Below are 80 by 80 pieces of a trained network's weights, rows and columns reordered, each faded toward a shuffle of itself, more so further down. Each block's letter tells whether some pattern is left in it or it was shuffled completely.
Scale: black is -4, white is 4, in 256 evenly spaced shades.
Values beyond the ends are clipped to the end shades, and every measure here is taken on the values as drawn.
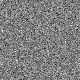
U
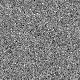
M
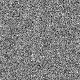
U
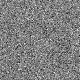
U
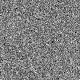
U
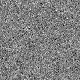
U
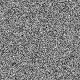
M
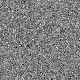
U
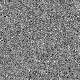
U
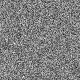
M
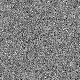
M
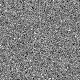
M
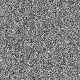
U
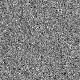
U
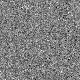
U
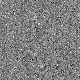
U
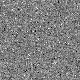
U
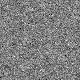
M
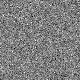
M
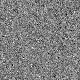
U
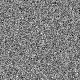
U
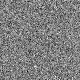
M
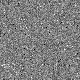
U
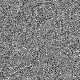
U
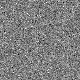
U
